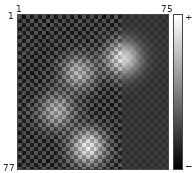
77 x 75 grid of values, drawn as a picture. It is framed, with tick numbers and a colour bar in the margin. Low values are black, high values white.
Slope: none. Seam: vertical, 70% of the way across, the right part calmer. Ninth with the highest average: bottom middle. Average level on the scale: 30%. Bumps: four.
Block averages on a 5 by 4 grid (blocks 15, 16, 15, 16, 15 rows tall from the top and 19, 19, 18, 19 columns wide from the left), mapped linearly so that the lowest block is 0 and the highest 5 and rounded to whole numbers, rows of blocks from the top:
0010
0352
1310
2310
0420
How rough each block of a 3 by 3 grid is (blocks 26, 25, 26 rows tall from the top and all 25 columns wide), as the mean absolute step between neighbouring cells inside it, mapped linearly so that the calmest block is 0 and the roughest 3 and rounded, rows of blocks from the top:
330 / 330 / 330
